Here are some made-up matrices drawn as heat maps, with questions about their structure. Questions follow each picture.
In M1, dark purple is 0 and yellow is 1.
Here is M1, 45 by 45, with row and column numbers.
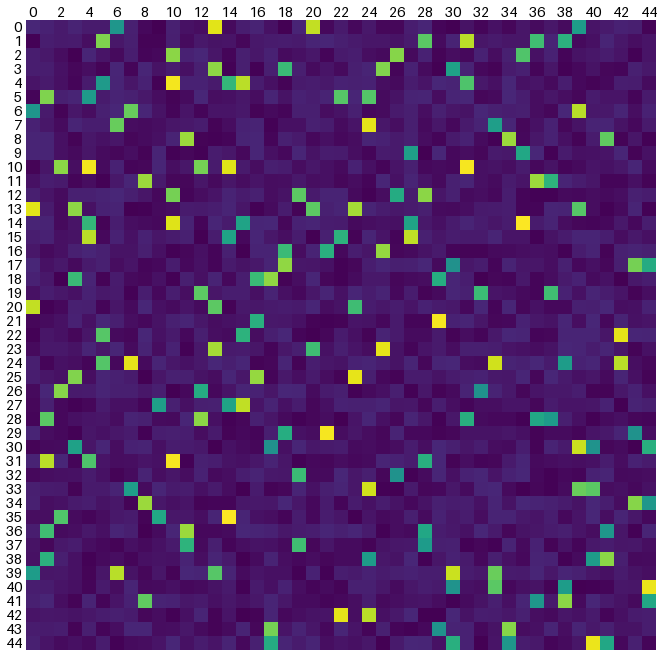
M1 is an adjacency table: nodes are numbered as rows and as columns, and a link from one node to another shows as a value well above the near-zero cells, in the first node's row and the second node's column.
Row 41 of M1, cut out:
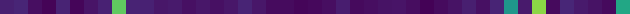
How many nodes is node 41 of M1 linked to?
4
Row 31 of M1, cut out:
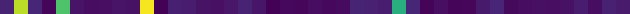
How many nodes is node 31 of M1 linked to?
4
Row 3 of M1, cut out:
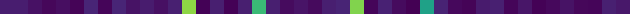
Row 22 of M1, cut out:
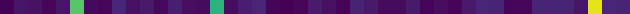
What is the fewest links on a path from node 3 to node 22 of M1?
6
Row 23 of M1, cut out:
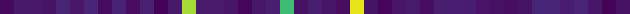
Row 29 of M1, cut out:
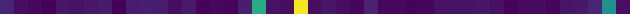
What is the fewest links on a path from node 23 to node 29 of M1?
4
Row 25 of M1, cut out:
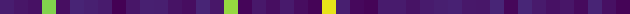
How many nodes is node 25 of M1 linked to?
3
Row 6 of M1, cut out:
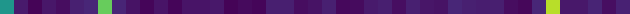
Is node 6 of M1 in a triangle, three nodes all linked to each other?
yes
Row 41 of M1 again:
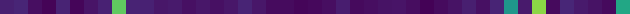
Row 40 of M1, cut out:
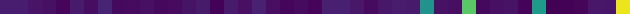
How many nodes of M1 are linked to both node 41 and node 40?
2
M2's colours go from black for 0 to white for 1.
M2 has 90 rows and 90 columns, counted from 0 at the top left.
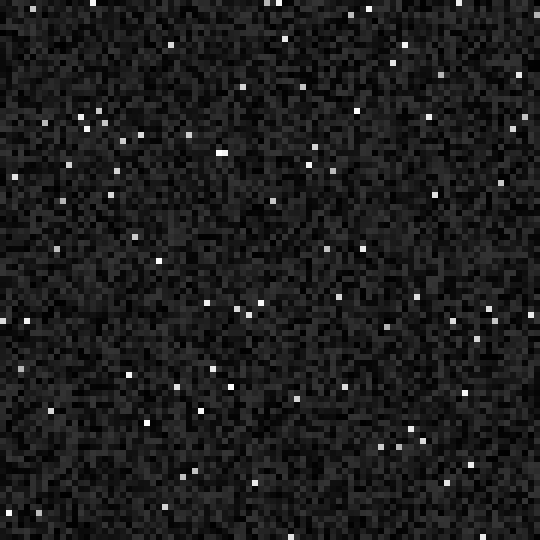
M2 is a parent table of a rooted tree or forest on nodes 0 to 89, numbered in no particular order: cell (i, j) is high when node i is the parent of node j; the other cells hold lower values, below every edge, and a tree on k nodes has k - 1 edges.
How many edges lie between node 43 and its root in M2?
4
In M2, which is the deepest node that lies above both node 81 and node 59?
51
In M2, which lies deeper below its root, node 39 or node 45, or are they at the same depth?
node 45
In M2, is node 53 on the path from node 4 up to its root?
yes
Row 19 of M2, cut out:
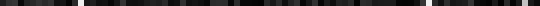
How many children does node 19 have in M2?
3
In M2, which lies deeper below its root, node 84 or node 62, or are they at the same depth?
the same depth
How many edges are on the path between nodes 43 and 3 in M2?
7
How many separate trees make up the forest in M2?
5
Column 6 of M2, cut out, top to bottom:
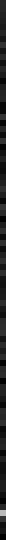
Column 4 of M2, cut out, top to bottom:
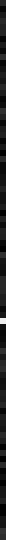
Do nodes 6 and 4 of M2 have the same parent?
no
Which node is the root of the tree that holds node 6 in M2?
62
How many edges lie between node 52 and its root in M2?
4
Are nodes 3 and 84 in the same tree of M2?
no
